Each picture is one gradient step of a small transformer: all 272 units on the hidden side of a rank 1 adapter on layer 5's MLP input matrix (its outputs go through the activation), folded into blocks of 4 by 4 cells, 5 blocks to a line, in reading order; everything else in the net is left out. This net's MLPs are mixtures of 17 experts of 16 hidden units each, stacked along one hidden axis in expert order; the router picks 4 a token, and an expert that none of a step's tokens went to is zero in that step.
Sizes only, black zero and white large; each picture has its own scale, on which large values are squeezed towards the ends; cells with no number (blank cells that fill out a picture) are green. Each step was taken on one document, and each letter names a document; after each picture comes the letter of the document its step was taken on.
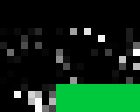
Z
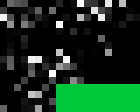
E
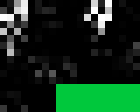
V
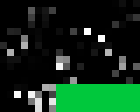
Z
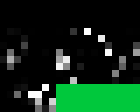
Z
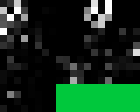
V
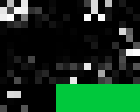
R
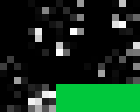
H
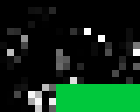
Z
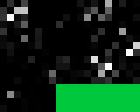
R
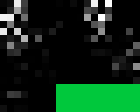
V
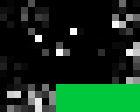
H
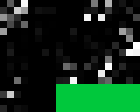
R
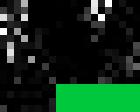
V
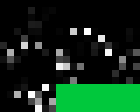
Z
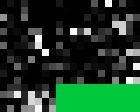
H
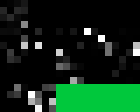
Z
